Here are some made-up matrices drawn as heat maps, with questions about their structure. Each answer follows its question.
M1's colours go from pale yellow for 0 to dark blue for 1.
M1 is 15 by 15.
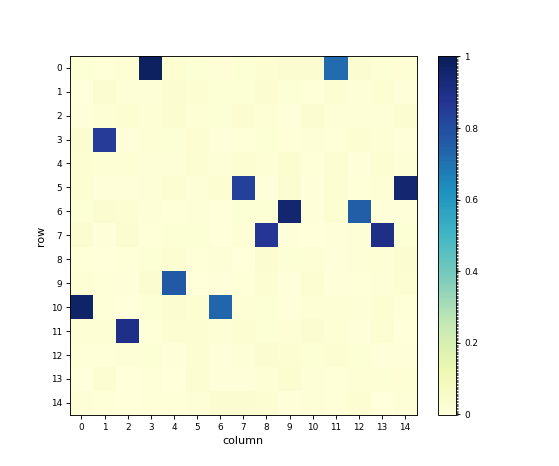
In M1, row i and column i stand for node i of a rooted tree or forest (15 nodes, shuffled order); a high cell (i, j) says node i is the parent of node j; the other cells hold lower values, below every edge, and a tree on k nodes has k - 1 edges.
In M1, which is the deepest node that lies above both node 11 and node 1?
0
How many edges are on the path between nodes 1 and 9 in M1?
5
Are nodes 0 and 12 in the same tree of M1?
yes
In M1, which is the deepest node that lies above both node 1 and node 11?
0
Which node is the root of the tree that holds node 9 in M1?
10
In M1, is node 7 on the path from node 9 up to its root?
no
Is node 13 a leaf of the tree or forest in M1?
yes
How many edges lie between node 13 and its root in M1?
2
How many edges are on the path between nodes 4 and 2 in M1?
6
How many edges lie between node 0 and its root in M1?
1
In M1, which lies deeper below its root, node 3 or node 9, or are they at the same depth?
the same depth
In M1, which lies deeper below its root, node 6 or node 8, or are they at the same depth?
node 8
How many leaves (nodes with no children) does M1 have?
7
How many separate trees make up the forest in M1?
2
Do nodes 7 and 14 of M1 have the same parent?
yes
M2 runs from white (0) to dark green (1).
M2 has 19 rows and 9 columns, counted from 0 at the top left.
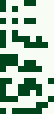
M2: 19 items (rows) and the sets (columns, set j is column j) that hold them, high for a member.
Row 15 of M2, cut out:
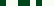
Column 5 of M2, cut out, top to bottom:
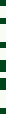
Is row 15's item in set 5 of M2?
no
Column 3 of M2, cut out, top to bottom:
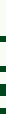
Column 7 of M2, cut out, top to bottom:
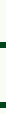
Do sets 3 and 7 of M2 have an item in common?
no
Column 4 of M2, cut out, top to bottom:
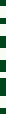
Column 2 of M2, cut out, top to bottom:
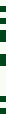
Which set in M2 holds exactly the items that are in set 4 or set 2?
0
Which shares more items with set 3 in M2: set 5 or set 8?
set 5
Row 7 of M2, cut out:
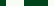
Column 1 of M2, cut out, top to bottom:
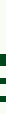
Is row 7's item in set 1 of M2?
no
